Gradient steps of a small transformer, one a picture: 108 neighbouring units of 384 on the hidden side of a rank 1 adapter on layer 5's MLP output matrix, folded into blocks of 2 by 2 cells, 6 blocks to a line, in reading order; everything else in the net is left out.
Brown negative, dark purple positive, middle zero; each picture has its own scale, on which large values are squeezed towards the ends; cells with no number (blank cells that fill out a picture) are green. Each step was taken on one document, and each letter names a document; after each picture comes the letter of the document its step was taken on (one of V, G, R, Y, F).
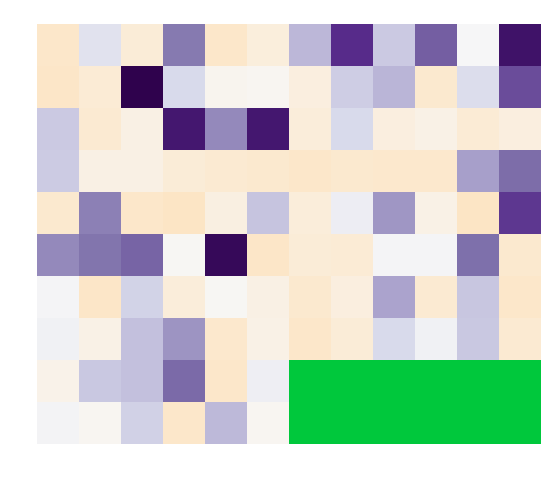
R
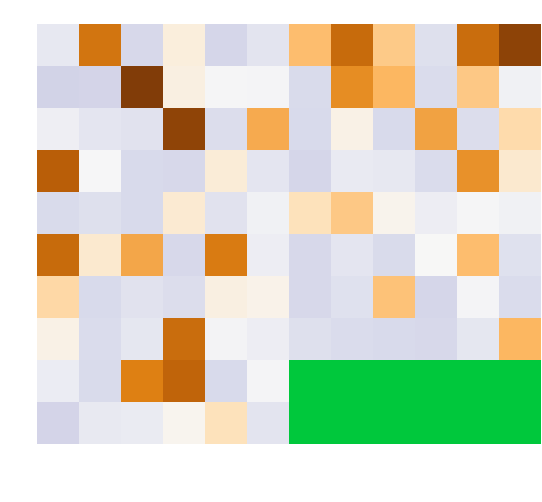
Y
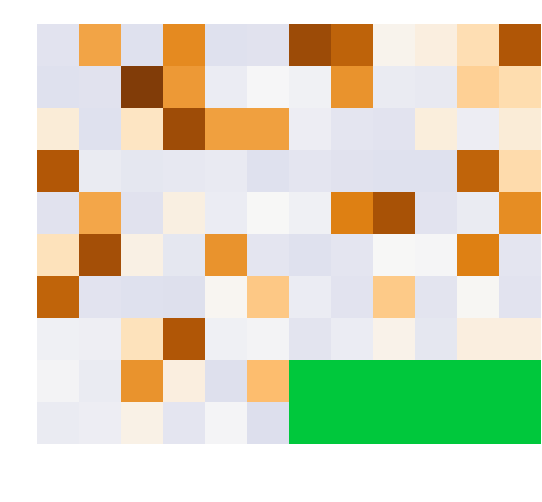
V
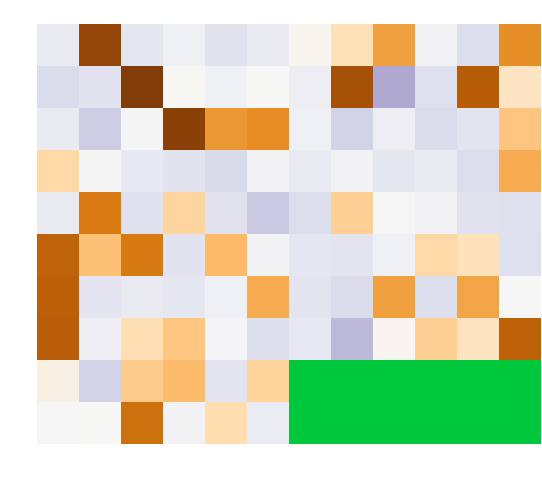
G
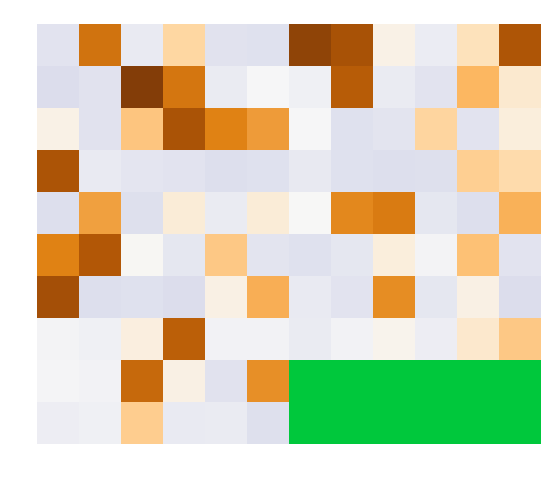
V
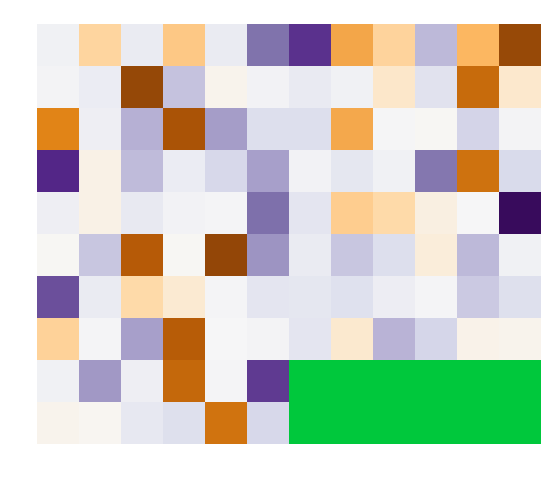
R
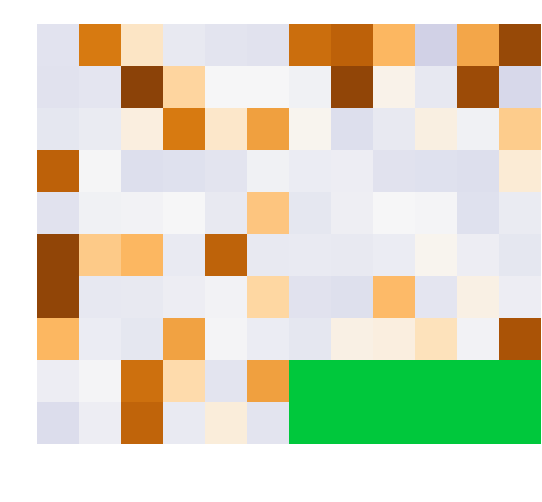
G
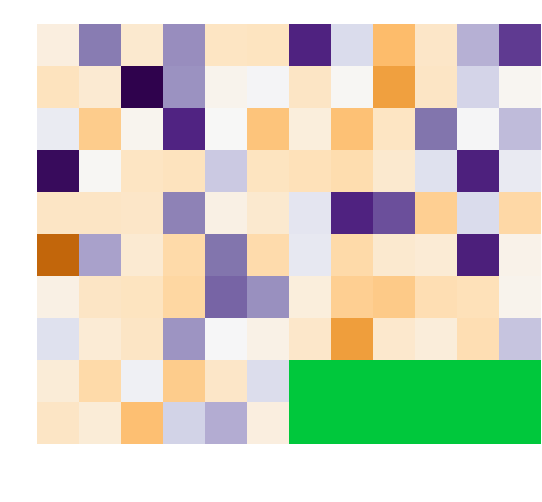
Y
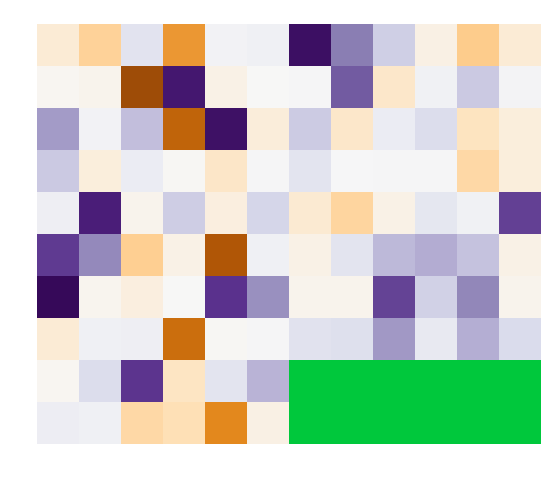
V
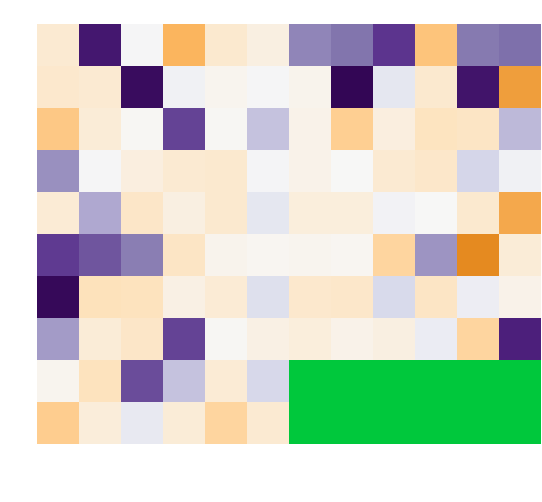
G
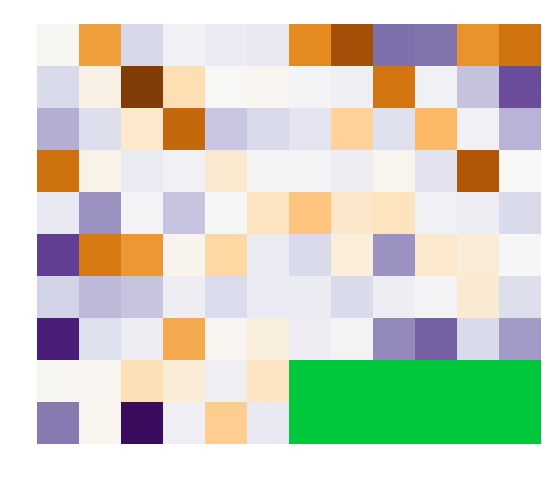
G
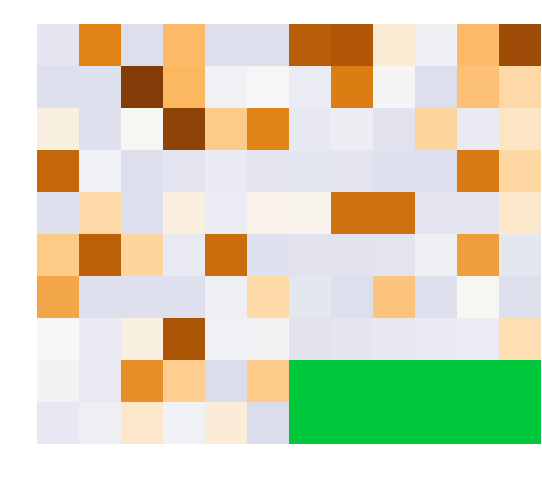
V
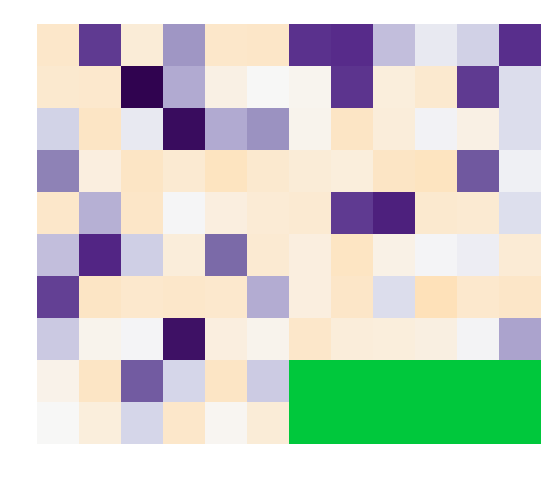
V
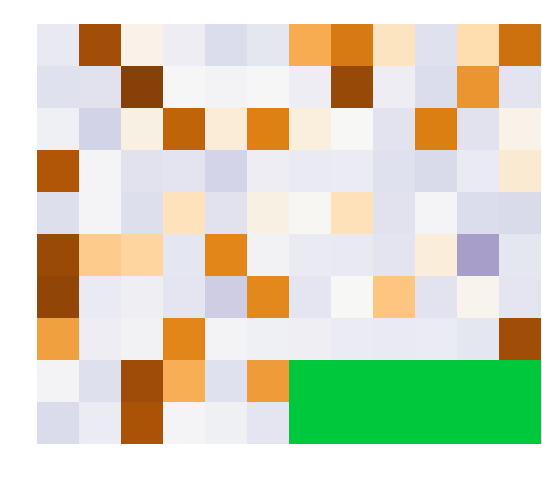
Y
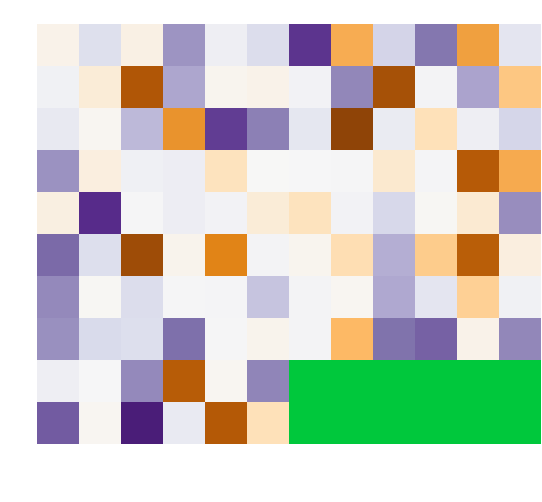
R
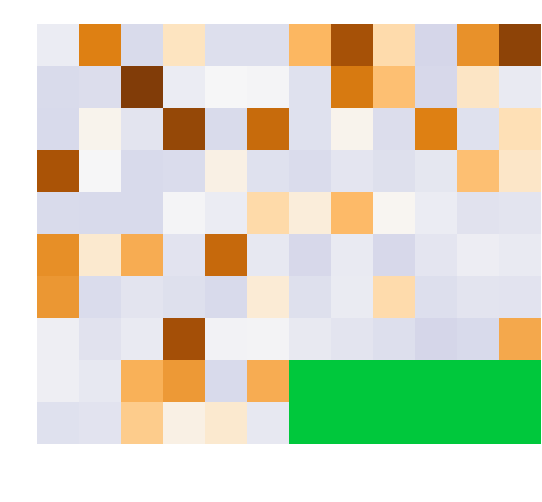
Y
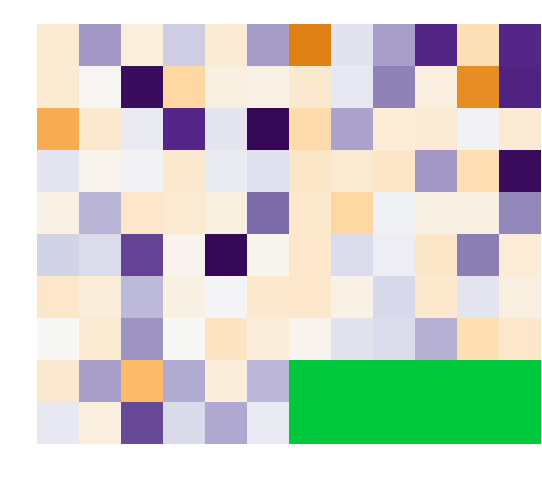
R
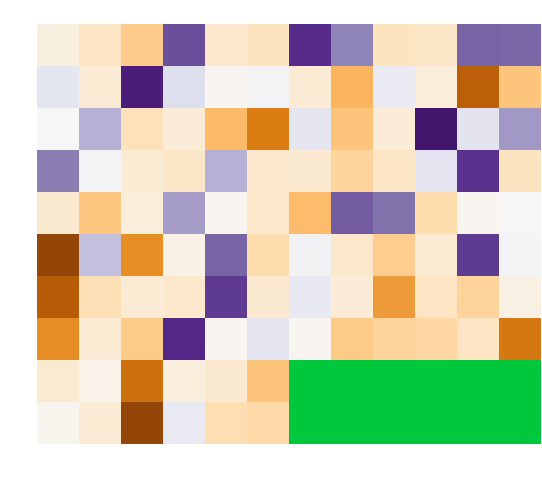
Y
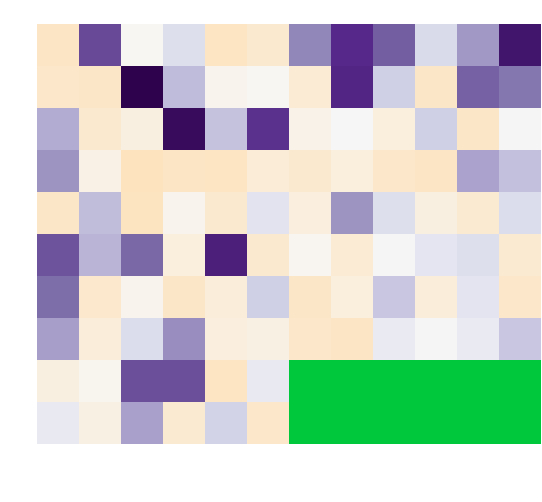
G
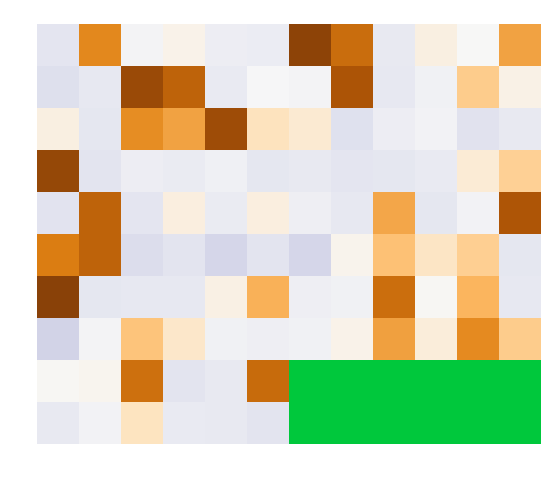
V
